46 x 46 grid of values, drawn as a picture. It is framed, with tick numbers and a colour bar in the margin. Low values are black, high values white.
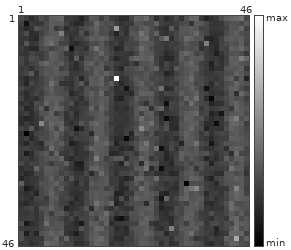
Stripes: upright, repeating 5 times. Seam: none. Average level on the scale: 30%. Histogram: heavy tails on both sides. Odd rows or columns: none.
